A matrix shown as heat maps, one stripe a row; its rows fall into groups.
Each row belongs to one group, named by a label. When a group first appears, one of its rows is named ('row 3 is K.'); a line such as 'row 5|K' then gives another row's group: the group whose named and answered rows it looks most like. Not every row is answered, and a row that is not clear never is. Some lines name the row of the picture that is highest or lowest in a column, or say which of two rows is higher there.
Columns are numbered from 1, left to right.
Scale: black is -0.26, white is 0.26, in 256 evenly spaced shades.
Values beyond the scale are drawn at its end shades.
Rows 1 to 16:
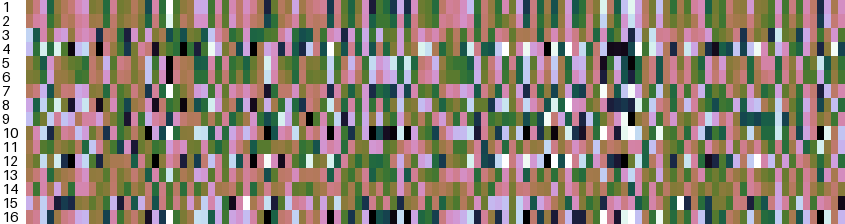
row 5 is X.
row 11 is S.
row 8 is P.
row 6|X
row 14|P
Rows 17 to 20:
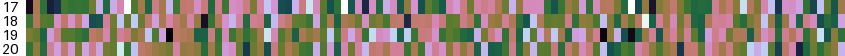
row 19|X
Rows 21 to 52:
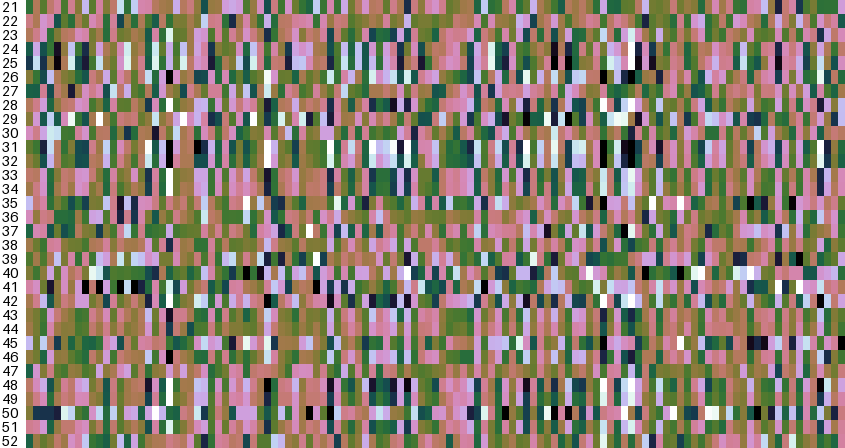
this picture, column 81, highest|40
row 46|X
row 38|X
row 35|S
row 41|S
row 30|P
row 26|X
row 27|P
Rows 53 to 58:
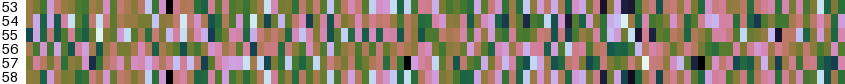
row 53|X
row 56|P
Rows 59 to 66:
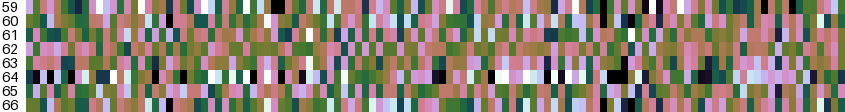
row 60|X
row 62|P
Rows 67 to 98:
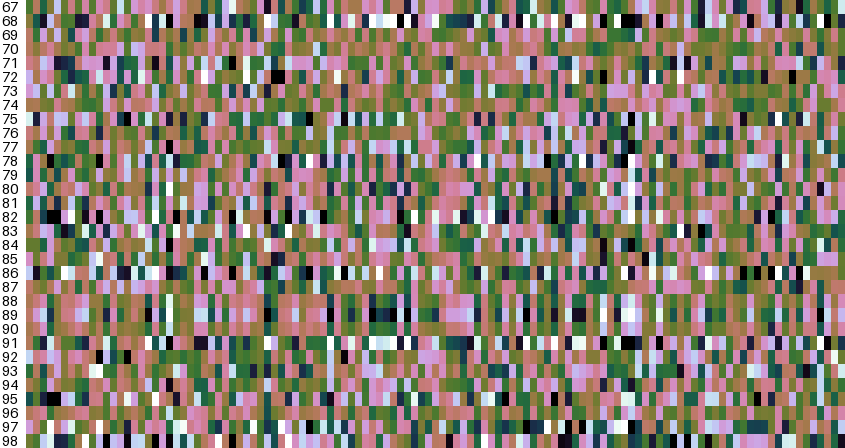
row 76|P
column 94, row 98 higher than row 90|Yes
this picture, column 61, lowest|98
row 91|X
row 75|P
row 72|S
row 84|X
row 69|P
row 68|X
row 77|X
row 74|S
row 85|S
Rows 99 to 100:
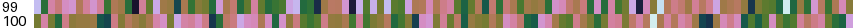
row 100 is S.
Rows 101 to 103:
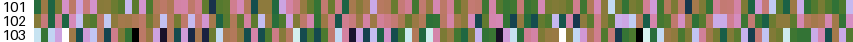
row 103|P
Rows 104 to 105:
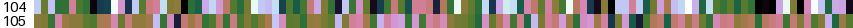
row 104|S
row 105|X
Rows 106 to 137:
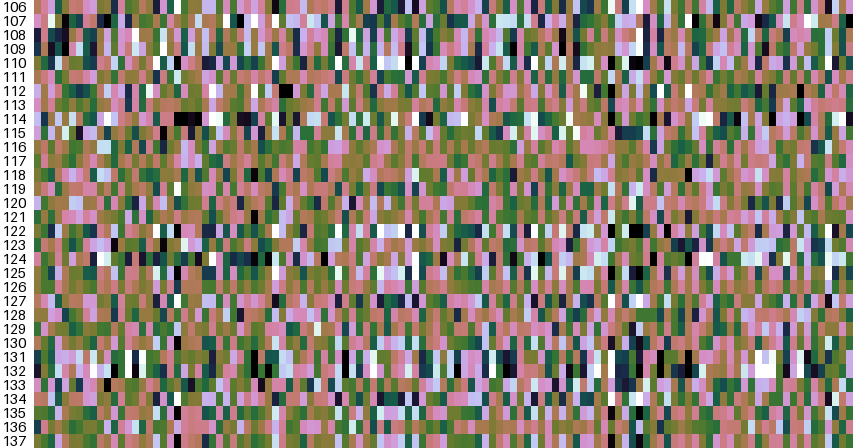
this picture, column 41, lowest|120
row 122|X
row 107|S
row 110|X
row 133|P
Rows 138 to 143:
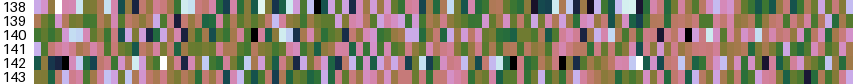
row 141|P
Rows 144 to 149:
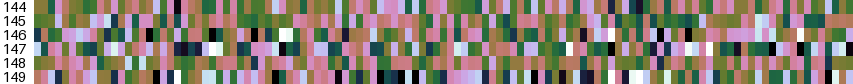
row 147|S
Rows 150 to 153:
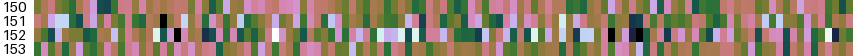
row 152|X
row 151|P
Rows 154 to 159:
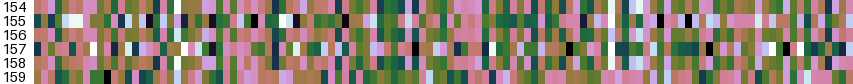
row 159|S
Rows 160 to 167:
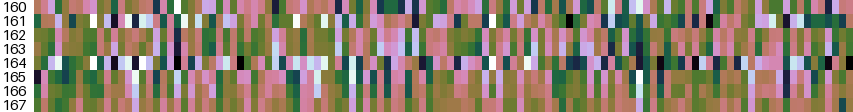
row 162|X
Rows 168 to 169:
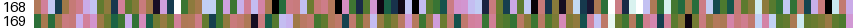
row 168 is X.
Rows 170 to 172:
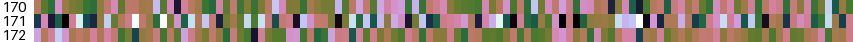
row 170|X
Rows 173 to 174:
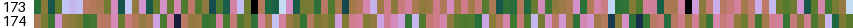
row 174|X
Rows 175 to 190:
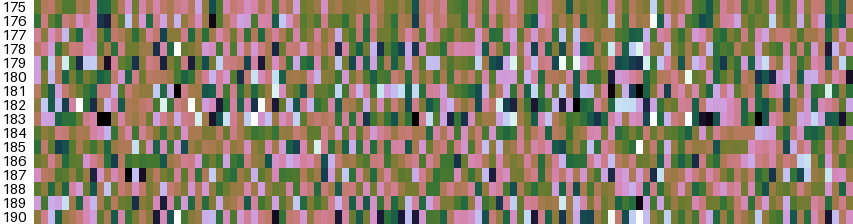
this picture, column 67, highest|182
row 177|P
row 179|P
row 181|X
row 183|S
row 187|S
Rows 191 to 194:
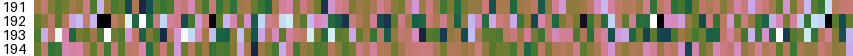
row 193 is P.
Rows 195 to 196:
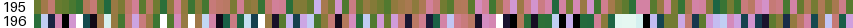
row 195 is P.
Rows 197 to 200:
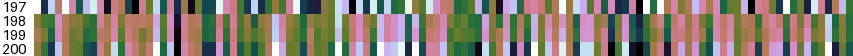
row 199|X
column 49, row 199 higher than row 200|Yes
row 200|X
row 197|P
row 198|X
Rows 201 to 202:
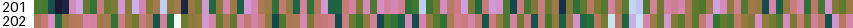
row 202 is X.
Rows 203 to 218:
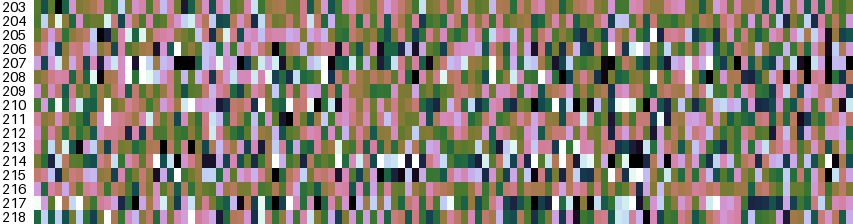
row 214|X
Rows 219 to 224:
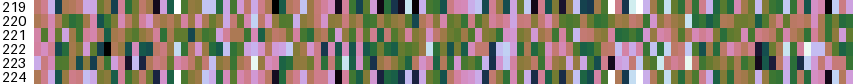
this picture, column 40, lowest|221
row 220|S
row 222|S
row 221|P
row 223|S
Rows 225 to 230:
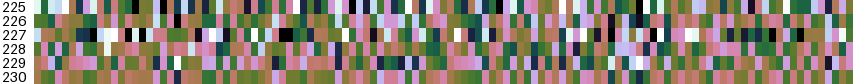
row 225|P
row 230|X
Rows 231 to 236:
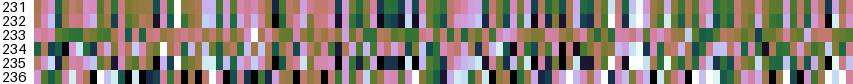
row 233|S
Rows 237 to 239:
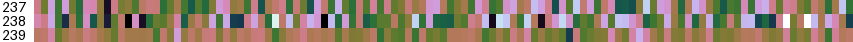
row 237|P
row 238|S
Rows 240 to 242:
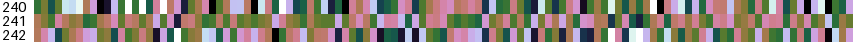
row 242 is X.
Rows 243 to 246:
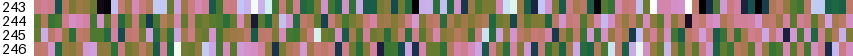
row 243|S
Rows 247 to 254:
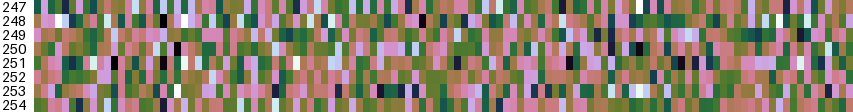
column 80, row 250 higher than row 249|Yes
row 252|S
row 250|X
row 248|P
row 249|S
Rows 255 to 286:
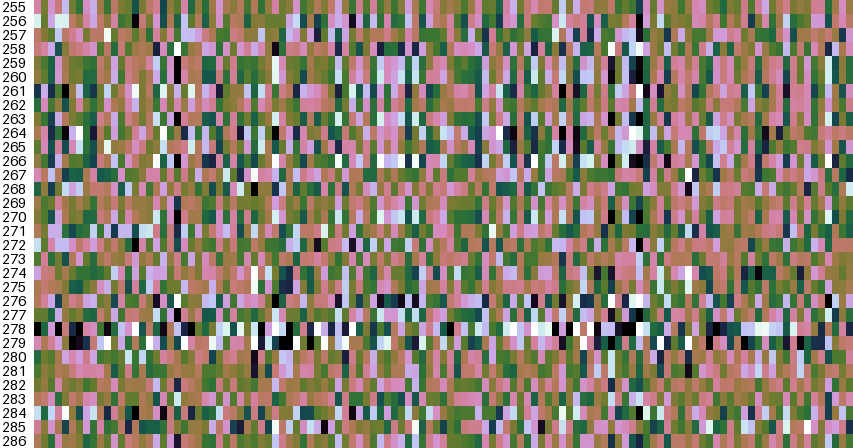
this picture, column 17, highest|279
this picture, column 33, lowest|278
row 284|P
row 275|S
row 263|X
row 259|X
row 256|P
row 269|X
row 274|S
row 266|X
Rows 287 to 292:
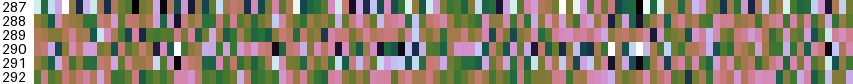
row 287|P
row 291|X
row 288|X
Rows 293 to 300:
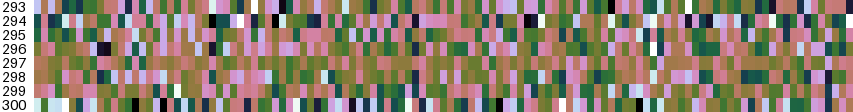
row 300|P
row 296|S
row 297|S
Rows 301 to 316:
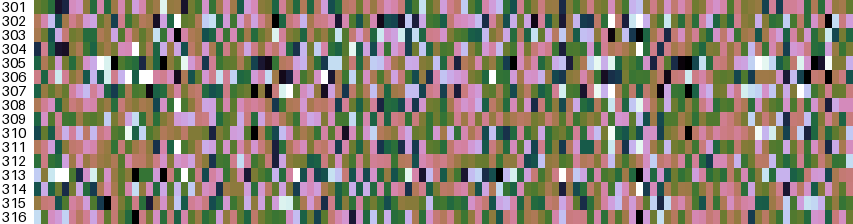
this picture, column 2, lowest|306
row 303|X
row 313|P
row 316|P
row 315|S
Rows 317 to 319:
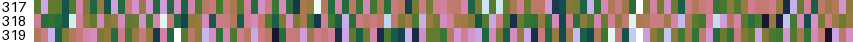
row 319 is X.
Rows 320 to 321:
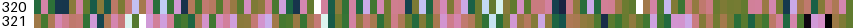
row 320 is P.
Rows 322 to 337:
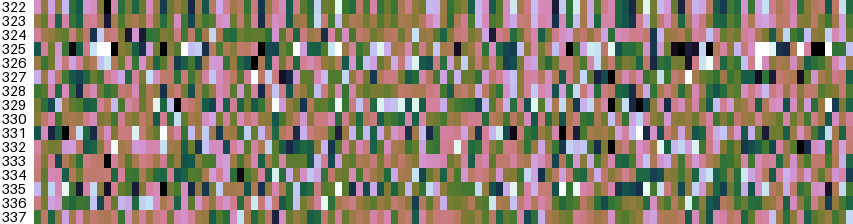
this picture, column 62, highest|326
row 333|P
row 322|P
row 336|S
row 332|S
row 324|S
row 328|P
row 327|S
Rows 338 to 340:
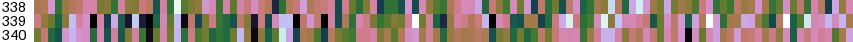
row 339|S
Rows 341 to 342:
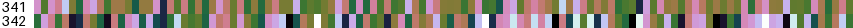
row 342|P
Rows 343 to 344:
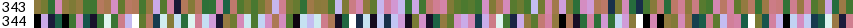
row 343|X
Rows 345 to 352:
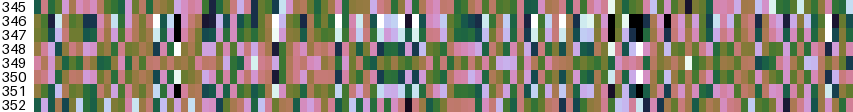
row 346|X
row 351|X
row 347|X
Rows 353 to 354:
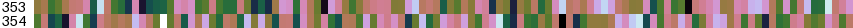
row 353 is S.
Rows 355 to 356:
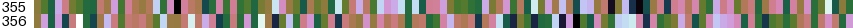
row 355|X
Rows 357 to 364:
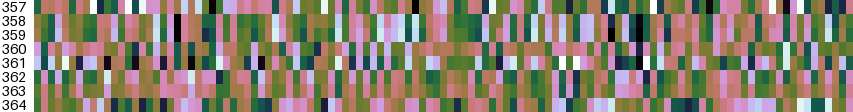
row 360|P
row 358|X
